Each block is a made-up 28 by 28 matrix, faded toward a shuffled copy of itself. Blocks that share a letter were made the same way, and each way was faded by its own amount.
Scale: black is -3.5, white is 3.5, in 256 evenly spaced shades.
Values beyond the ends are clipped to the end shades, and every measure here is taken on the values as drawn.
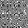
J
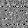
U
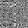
J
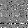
U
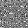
U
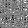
U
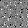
J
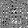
J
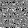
U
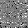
J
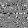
U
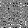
U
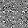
J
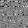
U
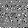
U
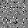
J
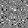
J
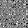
U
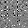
J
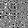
J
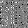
J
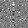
J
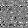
U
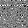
U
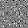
J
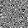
U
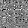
U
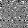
U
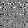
U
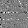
U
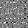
U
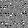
U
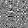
U
